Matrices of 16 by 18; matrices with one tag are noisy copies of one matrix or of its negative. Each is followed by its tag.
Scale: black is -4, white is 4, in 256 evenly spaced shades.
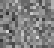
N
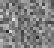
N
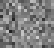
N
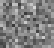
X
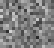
N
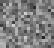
X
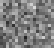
X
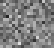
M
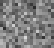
X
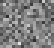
M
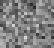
X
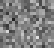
N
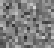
X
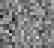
N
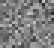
M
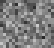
X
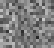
N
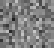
N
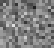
X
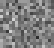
N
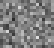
N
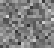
M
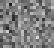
N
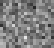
X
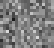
N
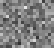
M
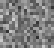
N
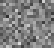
M
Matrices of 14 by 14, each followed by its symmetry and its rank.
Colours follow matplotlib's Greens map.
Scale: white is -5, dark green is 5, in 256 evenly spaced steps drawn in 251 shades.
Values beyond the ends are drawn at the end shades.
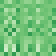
neither, rank two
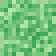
symmetric, full rank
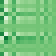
neither, rank one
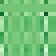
neither, rank one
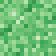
symmetric, full rank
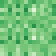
neither, rank two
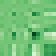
symmetric, rank two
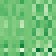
neither, rank two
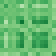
symmetric, rank two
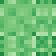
symmetric, rank two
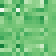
neither, rank two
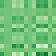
neither, rank one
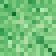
symmetric, full rank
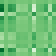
neither, rank one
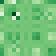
symmetric, rank two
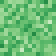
symmetric, full rank
